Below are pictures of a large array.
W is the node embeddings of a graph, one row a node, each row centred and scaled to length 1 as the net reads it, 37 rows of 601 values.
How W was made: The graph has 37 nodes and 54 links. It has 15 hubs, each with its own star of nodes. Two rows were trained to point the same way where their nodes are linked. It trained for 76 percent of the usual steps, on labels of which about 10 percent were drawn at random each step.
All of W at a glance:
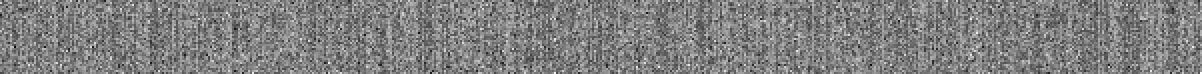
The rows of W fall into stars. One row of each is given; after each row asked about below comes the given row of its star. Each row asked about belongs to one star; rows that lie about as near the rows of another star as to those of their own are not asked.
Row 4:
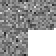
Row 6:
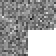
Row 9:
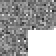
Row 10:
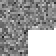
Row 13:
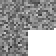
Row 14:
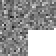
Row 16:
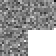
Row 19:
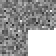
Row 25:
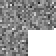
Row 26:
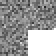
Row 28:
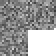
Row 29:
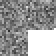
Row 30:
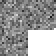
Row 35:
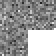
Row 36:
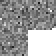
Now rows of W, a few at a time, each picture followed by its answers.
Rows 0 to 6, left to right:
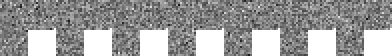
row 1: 30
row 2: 29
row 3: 19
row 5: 4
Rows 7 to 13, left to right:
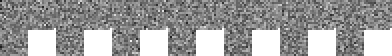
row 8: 36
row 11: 10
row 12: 6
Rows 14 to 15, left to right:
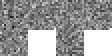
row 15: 35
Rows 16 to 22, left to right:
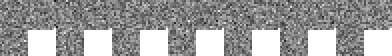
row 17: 25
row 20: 13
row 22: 16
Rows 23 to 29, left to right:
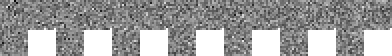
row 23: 36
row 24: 14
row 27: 26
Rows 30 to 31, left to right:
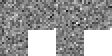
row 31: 16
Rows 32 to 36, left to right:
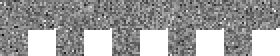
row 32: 14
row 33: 28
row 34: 9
